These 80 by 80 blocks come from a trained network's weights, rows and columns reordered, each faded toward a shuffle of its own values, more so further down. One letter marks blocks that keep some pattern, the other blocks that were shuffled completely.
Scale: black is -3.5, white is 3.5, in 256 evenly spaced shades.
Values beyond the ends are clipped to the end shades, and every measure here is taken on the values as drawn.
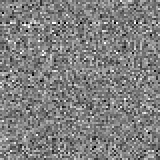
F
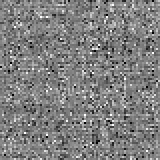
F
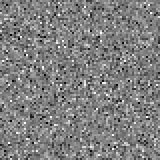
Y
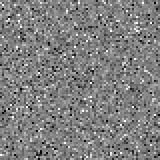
Y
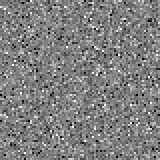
Y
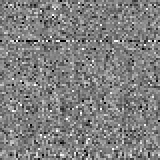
F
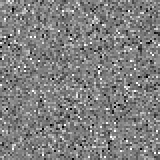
Y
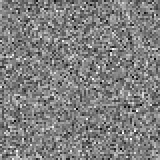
Y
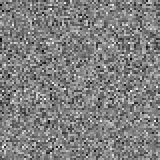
F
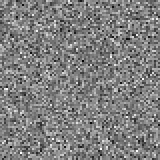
Y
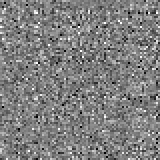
F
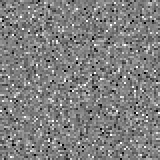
Y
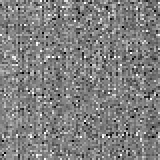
F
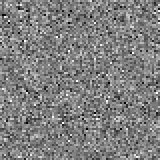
F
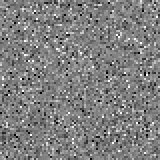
Y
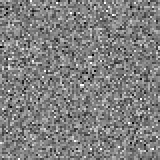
Y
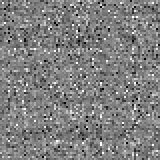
F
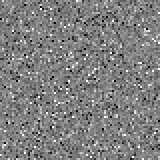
Y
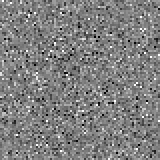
Y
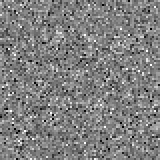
Y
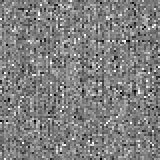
F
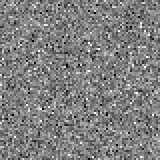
Y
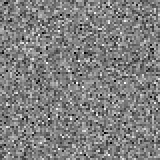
Y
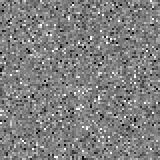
Y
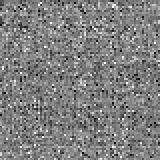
F
